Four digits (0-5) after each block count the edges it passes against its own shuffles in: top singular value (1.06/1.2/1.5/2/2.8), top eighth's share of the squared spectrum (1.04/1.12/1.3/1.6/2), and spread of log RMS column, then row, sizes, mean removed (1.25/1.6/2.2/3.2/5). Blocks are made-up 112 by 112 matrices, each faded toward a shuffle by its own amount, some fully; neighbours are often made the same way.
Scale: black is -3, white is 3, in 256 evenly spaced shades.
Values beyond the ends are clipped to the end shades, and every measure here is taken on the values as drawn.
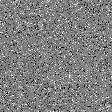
3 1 0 0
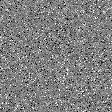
2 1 0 0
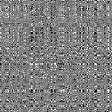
5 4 3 3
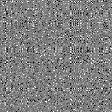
5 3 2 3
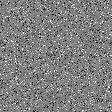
0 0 0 0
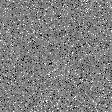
2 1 0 0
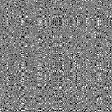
5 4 3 3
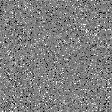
4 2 1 1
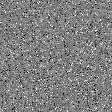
2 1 0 0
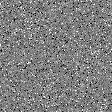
1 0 0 0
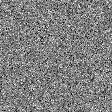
0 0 0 0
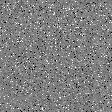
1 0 0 0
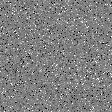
0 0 0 0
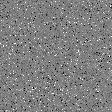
0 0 0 0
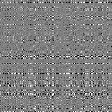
5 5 3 4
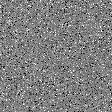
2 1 0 0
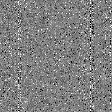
2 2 3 0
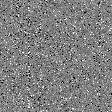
1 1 1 0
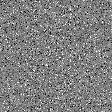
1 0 1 0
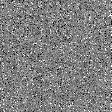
1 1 2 0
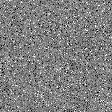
2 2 1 0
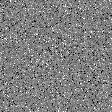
2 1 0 0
